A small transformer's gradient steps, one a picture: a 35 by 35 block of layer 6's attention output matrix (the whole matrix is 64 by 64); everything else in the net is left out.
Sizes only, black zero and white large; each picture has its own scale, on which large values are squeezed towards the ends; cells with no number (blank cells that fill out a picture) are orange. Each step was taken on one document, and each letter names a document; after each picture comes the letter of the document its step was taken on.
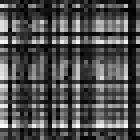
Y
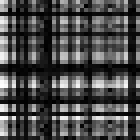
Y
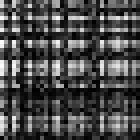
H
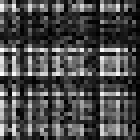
H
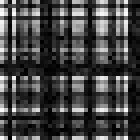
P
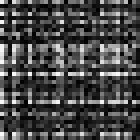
H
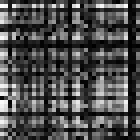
Y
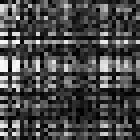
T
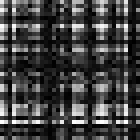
P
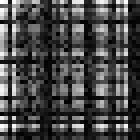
P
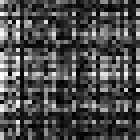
T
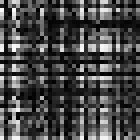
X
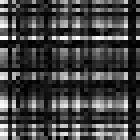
Y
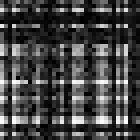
P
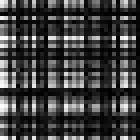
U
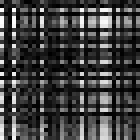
X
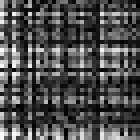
H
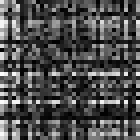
T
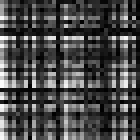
U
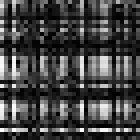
X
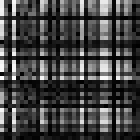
X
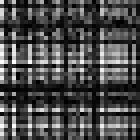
H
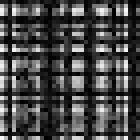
P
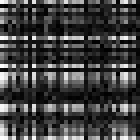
U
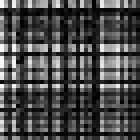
H
